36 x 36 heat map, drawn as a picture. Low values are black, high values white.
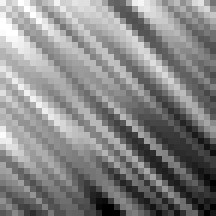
Mirror symmetry: none. Slope: up to the top left. Average level on the scale: 50%. Ninth with the highest average: top left. Grain: diagonal, down to the right.
